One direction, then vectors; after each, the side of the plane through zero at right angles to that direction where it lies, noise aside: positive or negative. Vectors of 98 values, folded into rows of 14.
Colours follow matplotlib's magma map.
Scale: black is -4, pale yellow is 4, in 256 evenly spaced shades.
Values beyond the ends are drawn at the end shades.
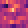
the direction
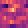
positive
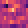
positive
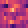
positive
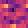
negative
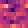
negative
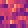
positive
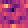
negative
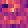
positive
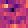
negative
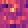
positive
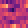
negative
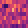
positive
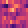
positive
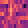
positive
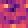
negative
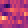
positive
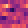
negative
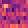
negative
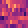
positive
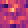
positive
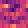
negative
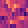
positive
